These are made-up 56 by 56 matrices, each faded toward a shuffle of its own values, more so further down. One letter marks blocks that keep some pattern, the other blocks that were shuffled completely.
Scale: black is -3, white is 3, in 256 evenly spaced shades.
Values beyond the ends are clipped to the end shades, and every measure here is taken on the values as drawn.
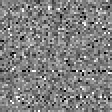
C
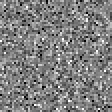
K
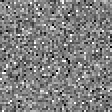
K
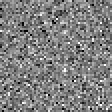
C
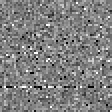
C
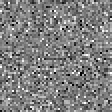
C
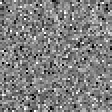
K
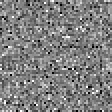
C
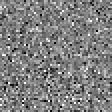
C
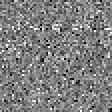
C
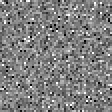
K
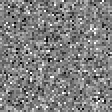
K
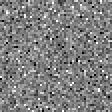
K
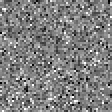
K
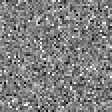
K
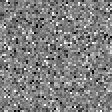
C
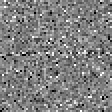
C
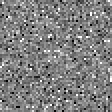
K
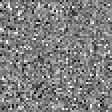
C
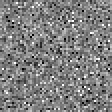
K
